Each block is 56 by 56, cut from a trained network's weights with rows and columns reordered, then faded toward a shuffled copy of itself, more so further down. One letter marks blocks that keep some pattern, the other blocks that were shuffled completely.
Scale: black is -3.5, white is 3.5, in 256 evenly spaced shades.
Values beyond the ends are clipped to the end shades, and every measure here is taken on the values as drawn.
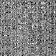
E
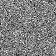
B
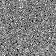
B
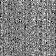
E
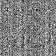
E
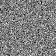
B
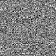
E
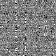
E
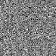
E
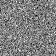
B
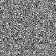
E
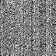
E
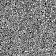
B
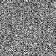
E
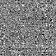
E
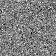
B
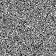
B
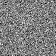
B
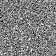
B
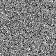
B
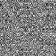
E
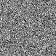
B
